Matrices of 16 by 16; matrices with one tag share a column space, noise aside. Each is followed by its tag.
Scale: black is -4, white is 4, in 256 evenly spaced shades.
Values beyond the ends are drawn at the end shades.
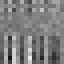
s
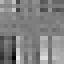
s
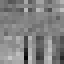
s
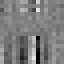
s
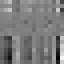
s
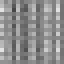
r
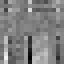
s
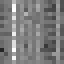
r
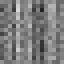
r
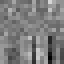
s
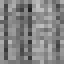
r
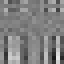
s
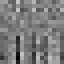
s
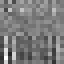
s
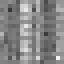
r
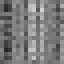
r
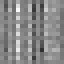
r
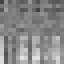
s
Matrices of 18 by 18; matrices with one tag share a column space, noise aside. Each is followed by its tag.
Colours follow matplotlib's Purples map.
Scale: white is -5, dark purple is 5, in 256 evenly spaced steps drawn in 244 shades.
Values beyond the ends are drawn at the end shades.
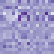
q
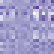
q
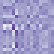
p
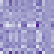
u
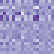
q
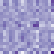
u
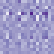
q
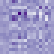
q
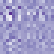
q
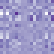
q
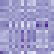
u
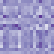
p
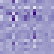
q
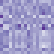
p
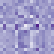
p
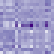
u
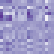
q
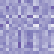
p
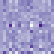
u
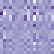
q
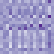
p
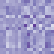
p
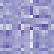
p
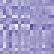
p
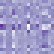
p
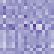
p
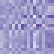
p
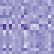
p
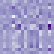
p
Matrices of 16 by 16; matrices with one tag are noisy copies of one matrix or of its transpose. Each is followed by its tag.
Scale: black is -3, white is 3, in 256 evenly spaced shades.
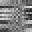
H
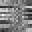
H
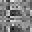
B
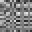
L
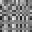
L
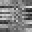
H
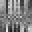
H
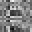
B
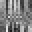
H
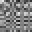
L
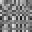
L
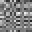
L
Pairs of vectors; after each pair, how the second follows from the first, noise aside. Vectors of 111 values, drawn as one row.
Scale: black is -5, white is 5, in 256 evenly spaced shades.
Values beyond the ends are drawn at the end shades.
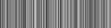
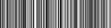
scaled up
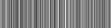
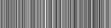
reversed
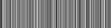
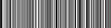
scaled up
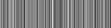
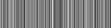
copied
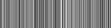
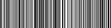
scaled up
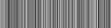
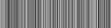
copied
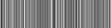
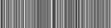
copied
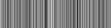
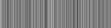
shrunk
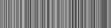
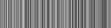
copied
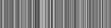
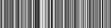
scaled up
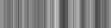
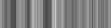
reversed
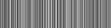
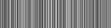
copied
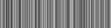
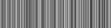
reversed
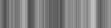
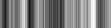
scaled up
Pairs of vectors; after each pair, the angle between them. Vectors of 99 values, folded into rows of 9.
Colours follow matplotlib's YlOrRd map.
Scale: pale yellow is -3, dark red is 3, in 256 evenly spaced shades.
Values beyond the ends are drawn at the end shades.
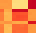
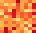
orthogonal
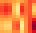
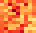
partly opposed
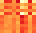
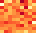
partly opposed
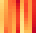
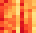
nearly opposite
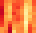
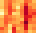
nearly opposite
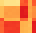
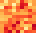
partly aligned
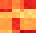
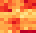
nearly parallel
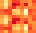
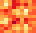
nearly parallel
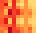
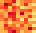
partly aligned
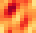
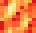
nearly opposite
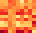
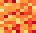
orthogonal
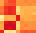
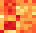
nearly parallel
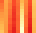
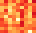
partly opposed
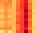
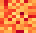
orthogonal
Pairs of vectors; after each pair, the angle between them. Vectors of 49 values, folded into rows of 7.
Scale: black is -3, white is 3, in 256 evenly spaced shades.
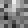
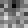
nearly opposite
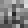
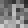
nearly opposite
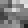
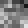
nearly opposite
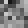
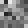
nearly opposite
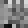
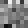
nearly parallel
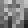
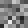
orthogonal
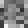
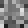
nearly opposite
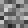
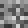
partly aligned
